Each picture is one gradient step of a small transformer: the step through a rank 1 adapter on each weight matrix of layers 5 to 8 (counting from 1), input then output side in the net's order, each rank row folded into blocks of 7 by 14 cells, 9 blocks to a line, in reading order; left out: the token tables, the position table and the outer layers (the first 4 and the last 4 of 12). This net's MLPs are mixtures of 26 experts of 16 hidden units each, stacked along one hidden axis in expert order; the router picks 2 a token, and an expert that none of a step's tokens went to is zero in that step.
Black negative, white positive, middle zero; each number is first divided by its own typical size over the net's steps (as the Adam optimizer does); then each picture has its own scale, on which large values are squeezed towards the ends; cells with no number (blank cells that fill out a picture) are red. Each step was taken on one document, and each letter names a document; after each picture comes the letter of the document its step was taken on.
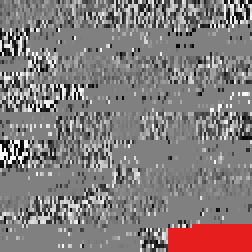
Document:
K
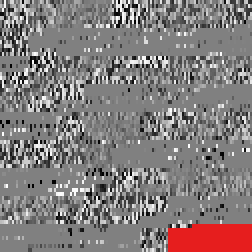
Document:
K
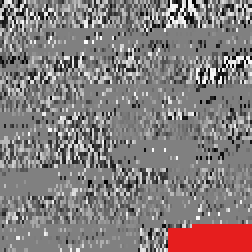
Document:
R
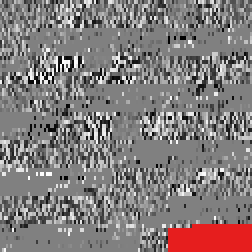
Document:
K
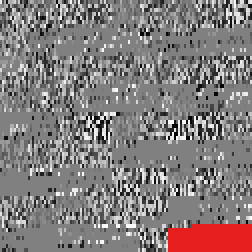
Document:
K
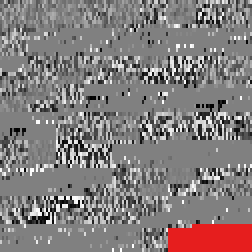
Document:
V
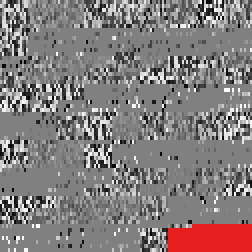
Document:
R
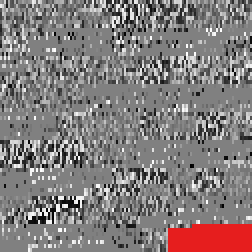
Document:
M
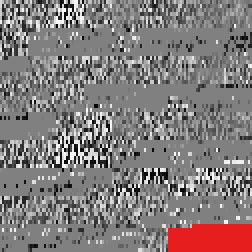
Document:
M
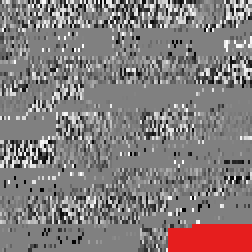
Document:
M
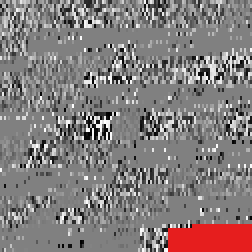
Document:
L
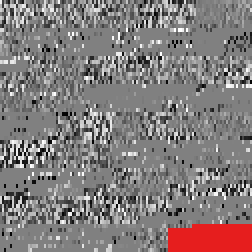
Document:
M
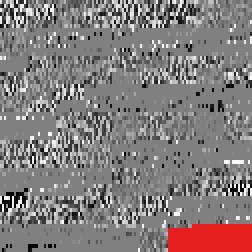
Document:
M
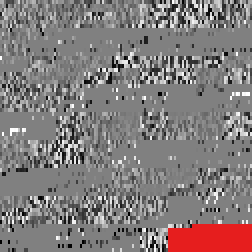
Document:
L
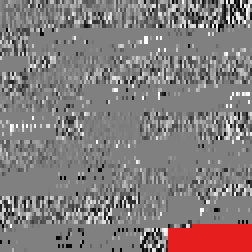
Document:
L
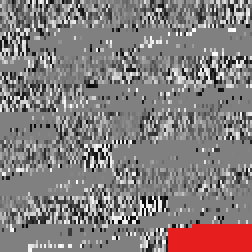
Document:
K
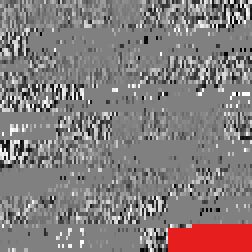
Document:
L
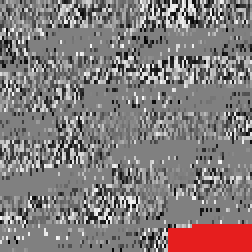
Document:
R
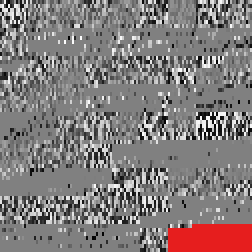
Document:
V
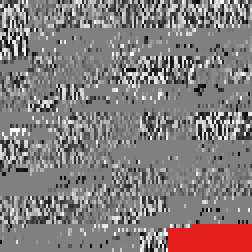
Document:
L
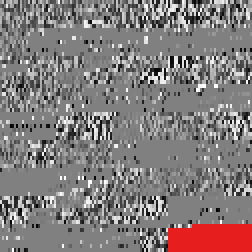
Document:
L
